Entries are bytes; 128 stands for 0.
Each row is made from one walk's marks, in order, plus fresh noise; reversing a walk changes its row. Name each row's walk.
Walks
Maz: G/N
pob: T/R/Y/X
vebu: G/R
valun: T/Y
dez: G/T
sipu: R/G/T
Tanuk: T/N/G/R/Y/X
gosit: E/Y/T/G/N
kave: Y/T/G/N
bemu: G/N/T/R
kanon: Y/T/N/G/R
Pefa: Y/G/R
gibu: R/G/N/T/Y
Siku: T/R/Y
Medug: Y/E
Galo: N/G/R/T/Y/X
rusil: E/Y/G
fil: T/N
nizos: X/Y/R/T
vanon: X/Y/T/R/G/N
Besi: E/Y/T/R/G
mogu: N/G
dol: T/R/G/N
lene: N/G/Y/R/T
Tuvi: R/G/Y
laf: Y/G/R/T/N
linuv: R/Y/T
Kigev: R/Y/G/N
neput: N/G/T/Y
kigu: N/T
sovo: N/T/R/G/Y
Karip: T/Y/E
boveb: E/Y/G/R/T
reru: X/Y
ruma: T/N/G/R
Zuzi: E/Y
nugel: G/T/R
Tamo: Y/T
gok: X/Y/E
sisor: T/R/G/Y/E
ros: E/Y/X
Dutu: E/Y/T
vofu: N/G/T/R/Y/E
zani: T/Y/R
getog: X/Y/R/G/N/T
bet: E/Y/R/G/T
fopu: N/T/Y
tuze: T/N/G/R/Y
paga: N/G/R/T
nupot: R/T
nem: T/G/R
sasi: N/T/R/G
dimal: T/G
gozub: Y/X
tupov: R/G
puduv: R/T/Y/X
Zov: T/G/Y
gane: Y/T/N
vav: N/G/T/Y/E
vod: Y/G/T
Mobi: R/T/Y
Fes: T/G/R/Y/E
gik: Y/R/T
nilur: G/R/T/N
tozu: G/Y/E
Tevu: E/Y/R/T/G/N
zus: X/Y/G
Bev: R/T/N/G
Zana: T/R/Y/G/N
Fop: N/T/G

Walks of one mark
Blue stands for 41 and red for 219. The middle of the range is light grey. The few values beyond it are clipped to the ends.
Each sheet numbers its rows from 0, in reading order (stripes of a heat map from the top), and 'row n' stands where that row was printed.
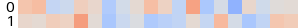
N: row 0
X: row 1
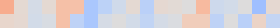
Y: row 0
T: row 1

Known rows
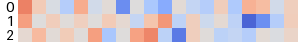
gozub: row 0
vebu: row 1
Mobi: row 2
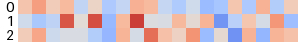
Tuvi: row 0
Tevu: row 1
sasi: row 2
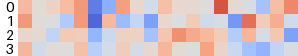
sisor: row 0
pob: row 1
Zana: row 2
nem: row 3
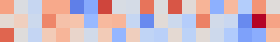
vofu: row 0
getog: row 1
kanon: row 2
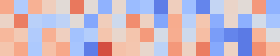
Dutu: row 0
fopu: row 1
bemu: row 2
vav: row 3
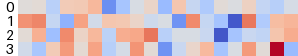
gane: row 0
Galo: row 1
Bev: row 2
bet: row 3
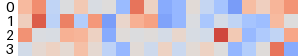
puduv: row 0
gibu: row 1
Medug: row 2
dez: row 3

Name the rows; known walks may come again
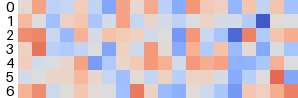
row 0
neput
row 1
ruma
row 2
Galo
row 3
fopu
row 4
nugel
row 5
dez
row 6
puduv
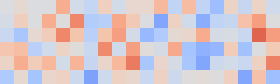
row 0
dimal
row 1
nupot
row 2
nizos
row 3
mogu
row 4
tupov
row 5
fil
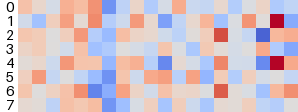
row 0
kave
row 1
bet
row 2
Karip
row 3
Zov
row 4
getog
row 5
sovo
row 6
sisor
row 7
gane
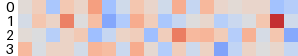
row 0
laf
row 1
sipu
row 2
Zana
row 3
rusil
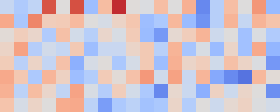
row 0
Tevu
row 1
Besi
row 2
valun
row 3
kigu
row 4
Siku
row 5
bemu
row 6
Zuzi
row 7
Tamo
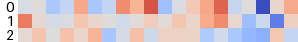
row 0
zani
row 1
Pefa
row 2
Maz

